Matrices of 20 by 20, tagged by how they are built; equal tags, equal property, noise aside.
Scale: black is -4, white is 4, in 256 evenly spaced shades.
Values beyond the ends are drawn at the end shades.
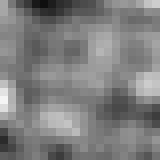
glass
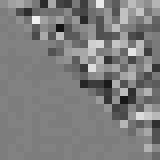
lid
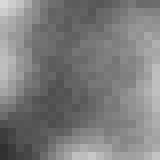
glass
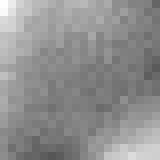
glass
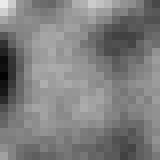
glass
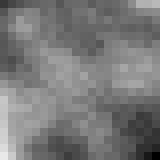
glass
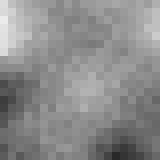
glass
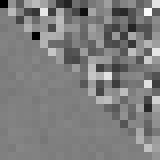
lid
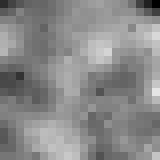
glass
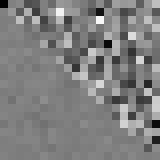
lid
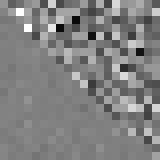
lid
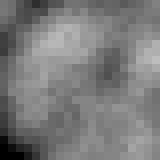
glass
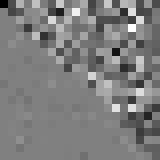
lid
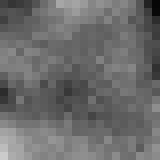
glass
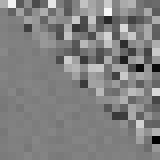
lid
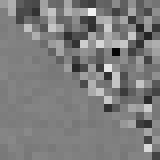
lid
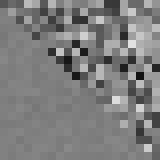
lid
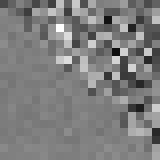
lid
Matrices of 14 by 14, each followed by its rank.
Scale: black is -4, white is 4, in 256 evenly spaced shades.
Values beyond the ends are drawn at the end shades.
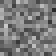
full rank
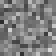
full rank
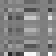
one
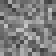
full rank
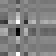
one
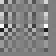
one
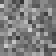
full rank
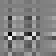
one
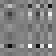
one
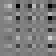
one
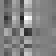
one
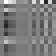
one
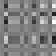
one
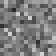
full rank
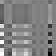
one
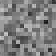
full rank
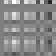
one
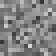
full rank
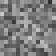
full rank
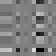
one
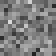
full rank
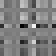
one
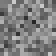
full rank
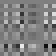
one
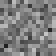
full rank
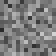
full rank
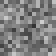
full rank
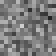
full rank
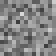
full rank
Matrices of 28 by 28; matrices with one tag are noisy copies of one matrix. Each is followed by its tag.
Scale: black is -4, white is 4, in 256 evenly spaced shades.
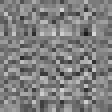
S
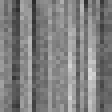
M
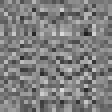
S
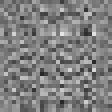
S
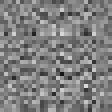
S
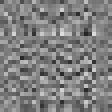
S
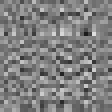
S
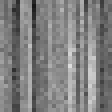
M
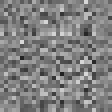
S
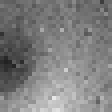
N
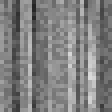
M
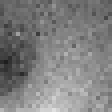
N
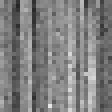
M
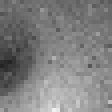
N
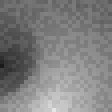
N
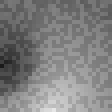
N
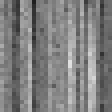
M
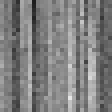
M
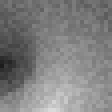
N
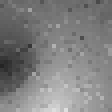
N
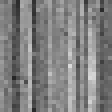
M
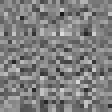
S
